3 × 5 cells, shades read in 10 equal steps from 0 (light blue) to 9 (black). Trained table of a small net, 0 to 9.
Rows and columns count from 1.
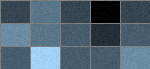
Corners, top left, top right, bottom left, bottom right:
6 6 5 3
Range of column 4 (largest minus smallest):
4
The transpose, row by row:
6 3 5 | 4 4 0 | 6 5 5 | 9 7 5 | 6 5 3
